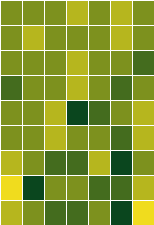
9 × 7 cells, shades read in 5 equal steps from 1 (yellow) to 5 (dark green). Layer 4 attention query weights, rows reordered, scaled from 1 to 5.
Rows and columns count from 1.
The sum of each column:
24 28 27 28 28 32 23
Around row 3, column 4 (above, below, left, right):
3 2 3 3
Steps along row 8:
up down same up same down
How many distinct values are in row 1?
2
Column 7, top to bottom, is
3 3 4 3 2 2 3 2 1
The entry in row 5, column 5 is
4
